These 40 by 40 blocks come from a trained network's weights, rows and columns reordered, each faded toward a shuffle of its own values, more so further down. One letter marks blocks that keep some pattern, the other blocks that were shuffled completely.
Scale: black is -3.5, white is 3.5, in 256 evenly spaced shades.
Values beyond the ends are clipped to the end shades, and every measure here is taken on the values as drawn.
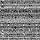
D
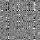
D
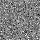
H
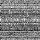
D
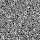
H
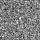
H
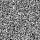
H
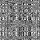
D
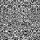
D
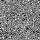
H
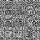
D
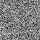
H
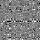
D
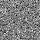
H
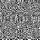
D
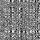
D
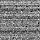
D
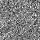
H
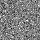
H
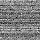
D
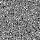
H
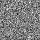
H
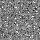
H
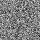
H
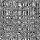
D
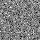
H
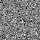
H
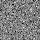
H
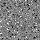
H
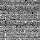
D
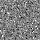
H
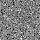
H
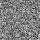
D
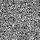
H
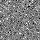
H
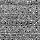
D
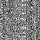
D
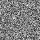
H
